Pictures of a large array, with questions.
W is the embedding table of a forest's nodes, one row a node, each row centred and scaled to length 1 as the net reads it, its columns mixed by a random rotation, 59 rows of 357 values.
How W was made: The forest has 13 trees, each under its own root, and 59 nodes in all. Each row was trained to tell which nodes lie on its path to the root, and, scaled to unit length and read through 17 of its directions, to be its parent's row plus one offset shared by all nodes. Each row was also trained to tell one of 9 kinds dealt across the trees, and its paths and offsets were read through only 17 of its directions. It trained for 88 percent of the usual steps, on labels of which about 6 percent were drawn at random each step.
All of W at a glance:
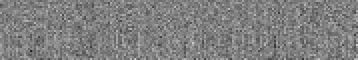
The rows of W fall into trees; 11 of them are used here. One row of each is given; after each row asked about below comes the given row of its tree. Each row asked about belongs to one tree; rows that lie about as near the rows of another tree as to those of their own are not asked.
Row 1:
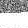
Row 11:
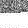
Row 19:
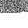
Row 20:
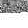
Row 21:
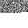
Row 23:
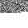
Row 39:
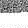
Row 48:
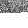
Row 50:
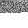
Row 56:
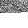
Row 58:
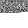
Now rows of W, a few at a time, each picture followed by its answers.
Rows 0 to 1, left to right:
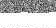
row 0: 11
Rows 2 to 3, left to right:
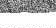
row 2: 48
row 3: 21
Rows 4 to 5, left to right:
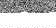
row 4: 39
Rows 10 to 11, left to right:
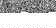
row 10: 39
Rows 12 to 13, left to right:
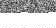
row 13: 20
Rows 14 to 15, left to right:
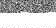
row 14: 23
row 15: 23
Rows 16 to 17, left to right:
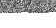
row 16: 1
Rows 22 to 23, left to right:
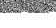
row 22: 21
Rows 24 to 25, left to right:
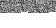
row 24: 11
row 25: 19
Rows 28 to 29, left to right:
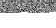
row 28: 58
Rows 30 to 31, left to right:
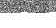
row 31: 1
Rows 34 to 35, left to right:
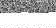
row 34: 20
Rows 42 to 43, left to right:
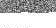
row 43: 20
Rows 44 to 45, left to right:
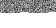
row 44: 11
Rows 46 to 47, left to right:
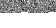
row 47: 20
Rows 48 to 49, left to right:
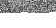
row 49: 19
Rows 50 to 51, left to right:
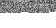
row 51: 11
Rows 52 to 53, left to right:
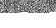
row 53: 19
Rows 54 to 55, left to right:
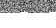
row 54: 20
